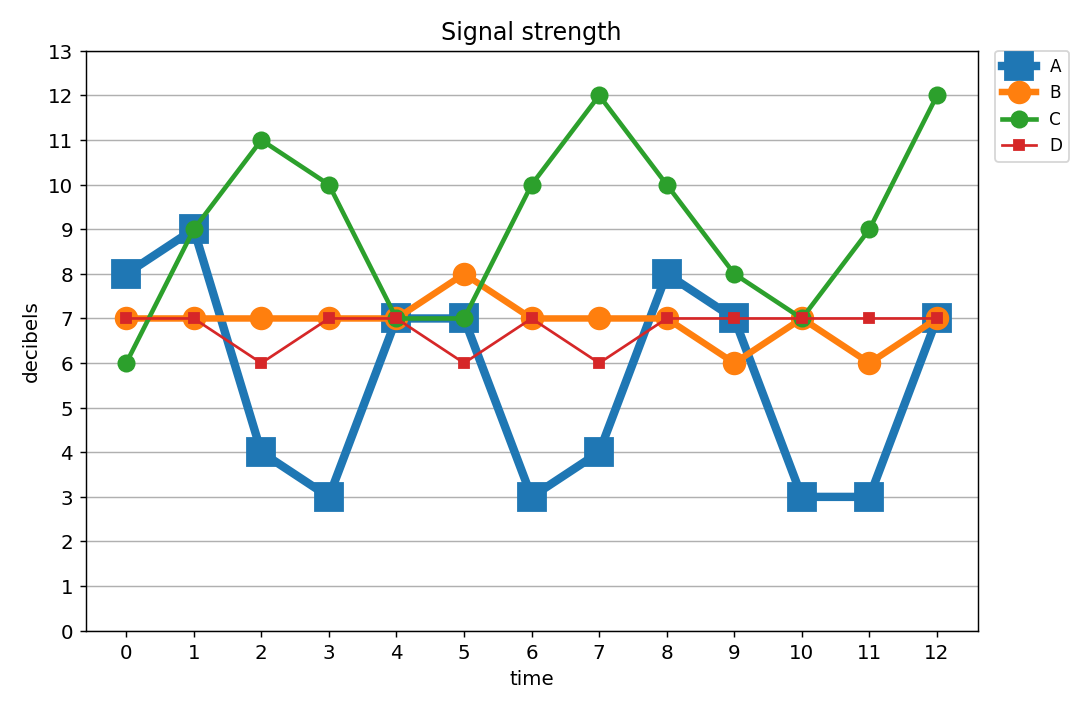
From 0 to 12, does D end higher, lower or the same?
the same
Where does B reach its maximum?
5
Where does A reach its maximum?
1
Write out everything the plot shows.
Title: Signal strength
x-axis: time, ticks 0 1 2 3 4 5 6 7 8 9 10 11 12
y-axis: decibels, ticks 0 1 2 3 4 5 6 7 8 9 10 11 12 13
Legend: A, B, C, D
Values:
A: 8 9 4 3 7 7 3 4 8 7 3 3 7
B: 7 7 7 7 7 8 7 7 7 6 7 6 7
C: 6 9 11 10 7 7 10 12 10 8 7 9 12
D: 7 7 6 7 7 6 7 6 7 7 7 7 7
